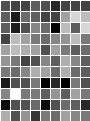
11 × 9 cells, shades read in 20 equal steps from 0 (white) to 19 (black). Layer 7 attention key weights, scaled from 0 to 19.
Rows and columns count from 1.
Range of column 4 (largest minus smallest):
9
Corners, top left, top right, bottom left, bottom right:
13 14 6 10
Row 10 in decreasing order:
18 18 16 13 13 13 12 11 11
